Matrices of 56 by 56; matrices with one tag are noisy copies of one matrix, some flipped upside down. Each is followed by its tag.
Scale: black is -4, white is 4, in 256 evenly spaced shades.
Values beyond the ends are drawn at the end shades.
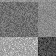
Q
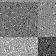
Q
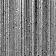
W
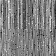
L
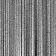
W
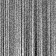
W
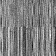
L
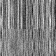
L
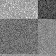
Q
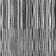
L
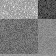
Q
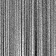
W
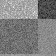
Q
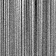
W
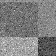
Q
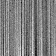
W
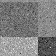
Q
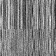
L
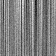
W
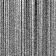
W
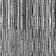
L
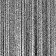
W
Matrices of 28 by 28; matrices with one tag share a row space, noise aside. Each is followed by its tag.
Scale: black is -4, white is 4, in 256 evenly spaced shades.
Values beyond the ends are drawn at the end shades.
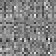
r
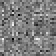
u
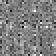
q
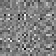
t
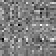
u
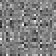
q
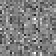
q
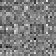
r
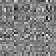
r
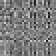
r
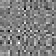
t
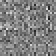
r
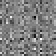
q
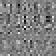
t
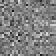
u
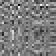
u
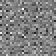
q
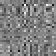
t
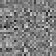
r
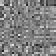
u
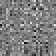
q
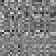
u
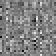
q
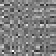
u
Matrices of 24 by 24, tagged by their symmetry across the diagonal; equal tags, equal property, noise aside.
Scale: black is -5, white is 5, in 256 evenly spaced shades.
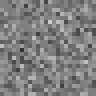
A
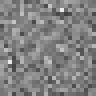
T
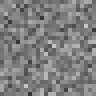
T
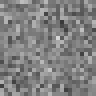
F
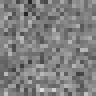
F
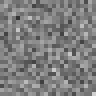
T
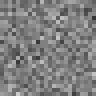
A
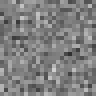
A
